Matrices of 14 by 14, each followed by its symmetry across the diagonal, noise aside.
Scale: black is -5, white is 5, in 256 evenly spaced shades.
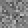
symmetric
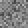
symmetric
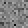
neither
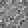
symmetric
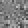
antisymmetric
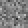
antisymmetric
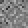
symmetric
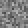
antisymmetric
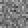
neither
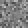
antisymmetric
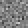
antisymmetric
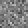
neither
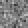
antisymmetric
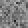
neither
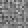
antisymmetric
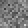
symmetric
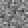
neither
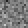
neither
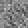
symmetric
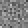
antisymmetric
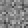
symmetric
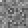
symmetric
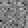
neither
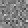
neither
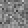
antisymmetric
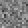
neither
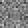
antisymmetric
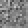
symmetric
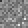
symmetric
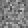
neither
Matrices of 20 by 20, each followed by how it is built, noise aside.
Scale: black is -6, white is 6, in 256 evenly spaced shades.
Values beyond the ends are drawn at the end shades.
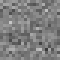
low rank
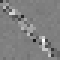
banded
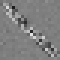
banded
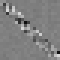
banded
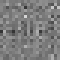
low rank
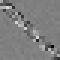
banded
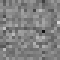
low rank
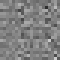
low rank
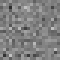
low rank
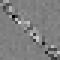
banded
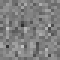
low rank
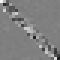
banded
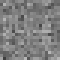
low rank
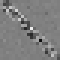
banded
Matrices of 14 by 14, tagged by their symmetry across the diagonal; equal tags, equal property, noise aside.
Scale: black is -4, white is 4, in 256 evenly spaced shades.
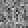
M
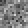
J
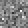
M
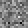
M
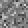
J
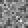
J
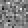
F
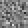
F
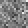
M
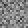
J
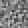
F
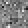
F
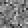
M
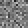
M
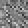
F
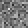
J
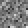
J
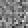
F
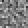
F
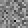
M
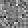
F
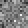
J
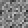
J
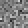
J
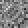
J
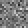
M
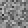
M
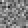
F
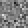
F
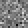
M
